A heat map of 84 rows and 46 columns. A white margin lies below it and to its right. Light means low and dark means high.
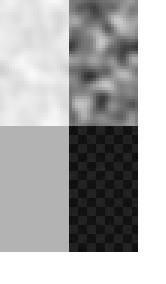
The table splits into 2 rows of 2 panels. Panel 1,1: very low, blotchy, faint in contrast. Panel 1,2: middling, blotchy, strong in contrast. Panel 2,1: low, flat. Panel 2,2: very high, checkered, faint in contrast.
